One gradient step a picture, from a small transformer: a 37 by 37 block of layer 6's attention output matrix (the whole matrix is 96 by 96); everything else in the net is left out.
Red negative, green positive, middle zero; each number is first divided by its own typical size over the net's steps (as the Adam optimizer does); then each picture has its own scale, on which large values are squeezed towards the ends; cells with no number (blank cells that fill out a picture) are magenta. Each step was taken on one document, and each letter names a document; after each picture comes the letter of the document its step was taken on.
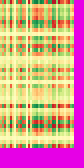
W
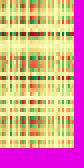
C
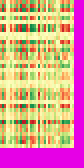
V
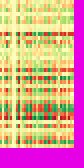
W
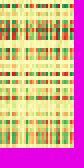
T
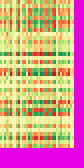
W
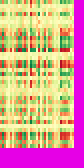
V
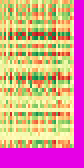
W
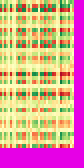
V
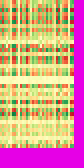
T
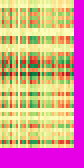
C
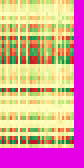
C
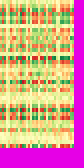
V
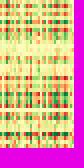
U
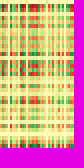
C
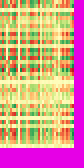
C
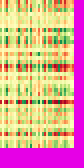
U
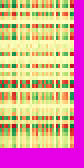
T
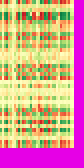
W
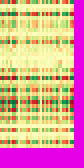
T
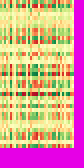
C
